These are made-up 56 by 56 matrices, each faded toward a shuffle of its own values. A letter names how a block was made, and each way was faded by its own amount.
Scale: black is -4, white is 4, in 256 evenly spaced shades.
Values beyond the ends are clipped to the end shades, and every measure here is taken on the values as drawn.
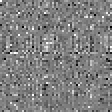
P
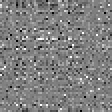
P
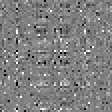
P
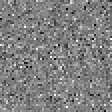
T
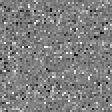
T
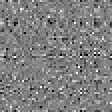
P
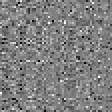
P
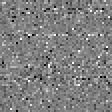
T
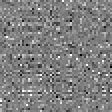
P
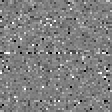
T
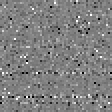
T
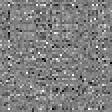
P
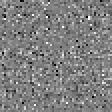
T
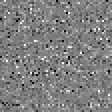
T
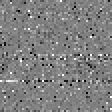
T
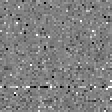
T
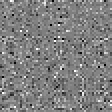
P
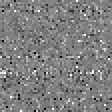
T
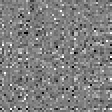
P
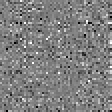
P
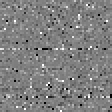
T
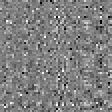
P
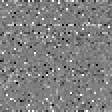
T
